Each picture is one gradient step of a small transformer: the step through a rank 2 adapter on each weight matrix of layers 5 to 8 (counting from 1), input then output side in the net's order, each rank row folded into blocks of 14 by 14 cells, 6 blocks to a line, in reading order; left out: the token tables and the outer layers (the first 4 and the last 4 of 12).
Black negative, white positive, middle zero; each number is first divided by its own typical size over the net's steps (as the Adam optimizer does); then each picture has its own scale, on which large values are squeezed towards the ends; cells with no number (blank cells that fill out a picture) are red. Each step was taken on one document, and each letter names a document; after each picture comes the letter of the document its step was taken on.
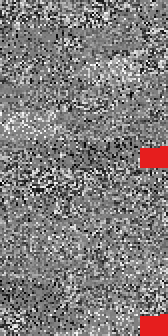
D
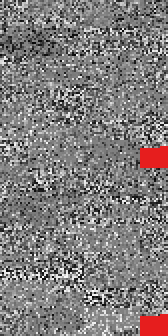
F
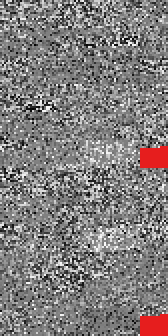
F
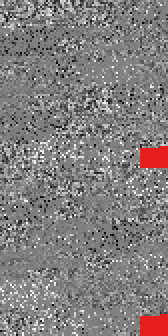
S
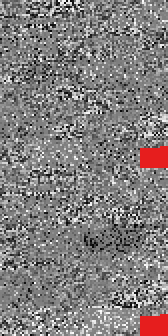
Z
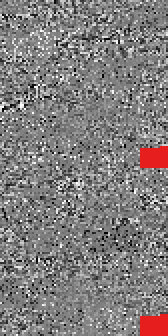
S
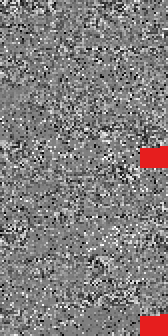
S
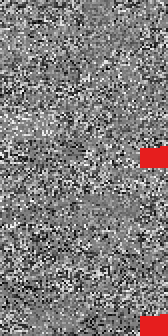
F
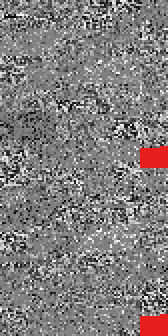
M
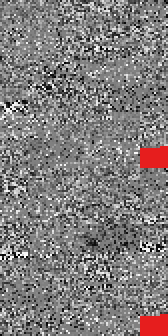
Z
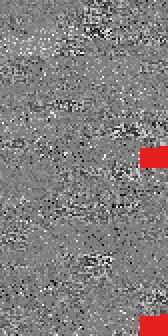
M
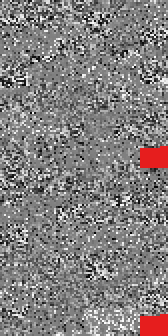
M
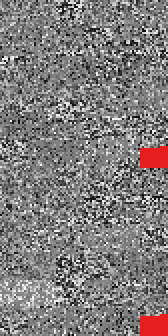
F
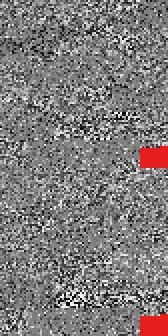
D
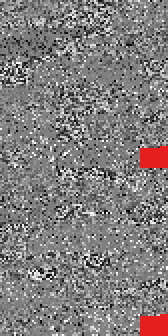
M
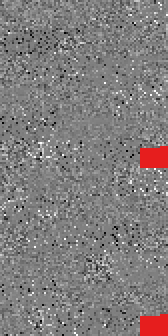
S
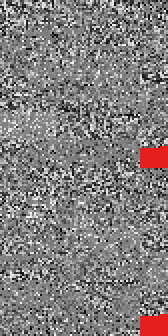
F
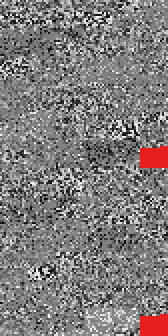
M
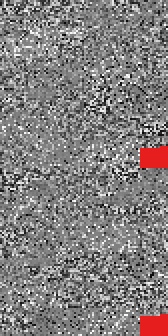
Z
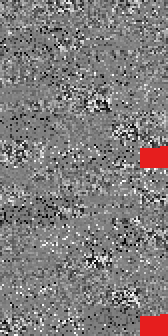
S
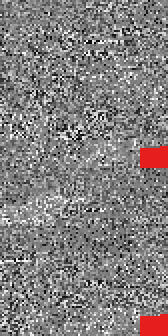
Z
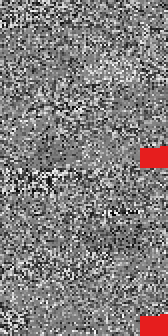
D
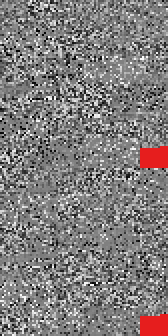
Z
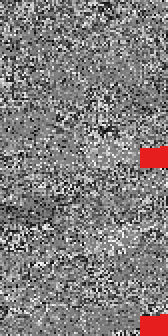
D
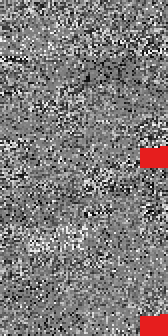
F
